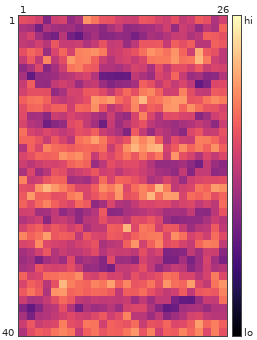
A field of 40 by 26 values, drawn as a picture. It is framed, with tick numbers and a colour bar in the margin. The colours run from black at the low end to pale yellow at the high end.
Grain: streaks across. Stripes: horizontal, repeating 7 times. Slope: none. Average level on the scale: 60%. Seam: none.
